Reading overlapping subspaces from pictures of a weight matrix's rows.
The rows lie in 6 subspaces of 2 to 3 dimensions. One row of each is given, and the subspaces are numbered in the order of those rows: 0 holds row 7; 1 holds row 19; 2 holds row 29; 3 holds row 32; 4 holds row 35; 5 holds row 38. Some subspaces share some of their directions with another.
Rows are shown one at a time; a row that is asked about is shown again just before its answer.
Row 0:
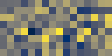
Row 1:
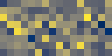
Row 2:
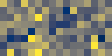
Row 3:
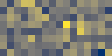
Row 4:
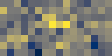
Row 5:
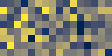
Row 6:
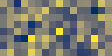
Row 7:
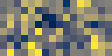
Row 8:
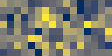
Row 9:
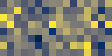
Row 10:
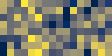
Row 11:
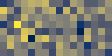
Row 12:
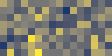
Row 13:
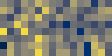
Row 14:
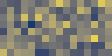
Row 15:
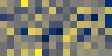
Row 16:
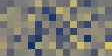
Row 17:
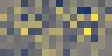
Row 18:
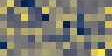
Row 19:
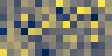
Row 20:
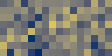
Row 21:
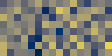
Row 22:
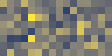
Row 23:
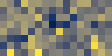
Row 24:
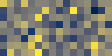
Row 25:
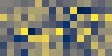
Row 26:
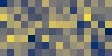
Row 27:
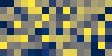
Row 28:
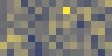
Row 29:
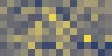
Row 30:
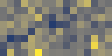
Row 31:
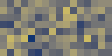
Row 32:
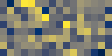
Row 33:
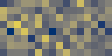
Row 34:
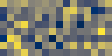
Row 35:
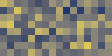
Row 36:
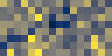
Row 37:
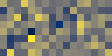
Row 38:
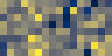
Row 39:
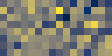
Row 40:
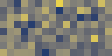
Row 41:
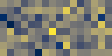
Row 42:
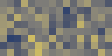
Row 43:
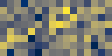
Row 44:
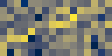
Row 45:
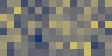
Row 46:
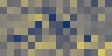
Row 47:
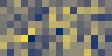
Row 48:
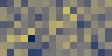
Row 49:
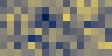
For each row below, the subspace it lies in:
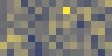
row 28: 2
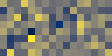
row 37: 3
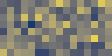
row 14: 1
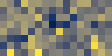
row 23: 0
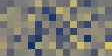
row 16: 2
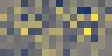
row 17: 1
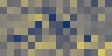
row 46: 2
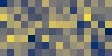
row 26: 4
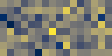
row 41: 4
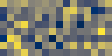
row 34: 2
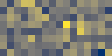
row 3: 3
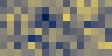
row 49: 0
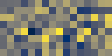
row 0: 1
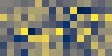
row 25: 1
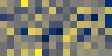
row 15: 1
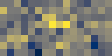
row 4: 0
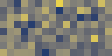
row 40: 1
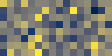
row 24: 2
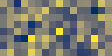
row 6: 1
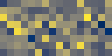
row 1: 4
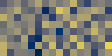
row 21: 2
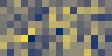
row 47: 1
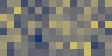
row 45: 4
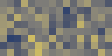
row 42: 2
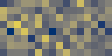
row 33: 4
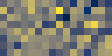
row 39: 5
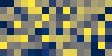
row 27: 3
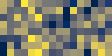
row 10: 5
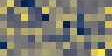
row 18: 3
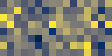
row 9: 4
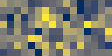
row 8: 0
